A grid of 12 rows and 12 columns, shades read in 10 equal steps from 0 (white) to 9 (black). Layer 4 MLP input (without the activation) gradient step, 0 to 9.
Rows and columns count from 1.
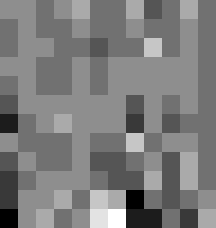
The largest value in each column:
9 5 5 5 5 6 6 9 8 6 7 5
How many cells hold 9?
2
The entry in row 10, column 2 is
5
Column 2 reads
4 4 4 4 4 4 5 5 4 5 4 4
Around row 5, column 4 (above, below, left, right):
5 4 5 4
